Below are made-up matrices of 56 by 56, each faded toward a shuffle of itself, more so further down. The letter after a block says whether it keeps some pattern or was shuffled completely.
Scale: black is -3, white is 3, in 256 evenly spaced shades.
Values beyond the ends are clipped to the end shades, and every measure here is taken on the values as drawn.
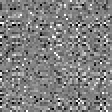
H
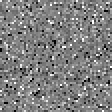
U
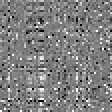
H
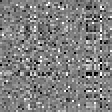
H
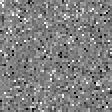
U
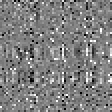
H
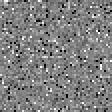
U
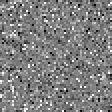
U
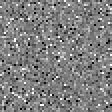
U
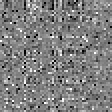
H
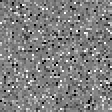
U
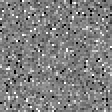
U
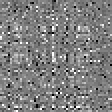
H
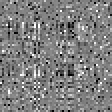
H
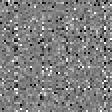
H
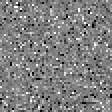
U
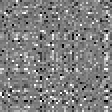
H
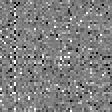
H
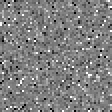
U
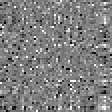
H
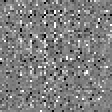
H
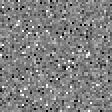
U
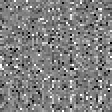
H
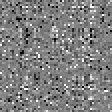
H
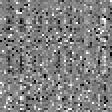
H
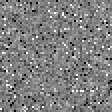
U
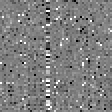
H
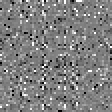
H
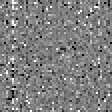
H
